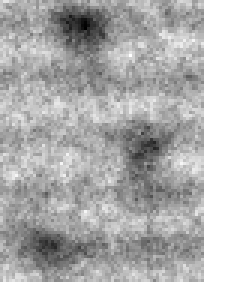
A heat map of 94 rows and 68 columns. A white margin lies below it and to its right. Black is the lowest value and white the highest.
Seam: none. Dips: three. Stripes: horizontal, repeating 5 times. Slope: none.
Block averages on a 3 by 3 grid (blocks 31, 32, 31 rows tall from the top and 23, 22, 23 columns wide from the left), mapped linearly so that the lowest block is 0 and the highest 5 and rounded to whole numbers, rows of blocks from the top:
304
542
133
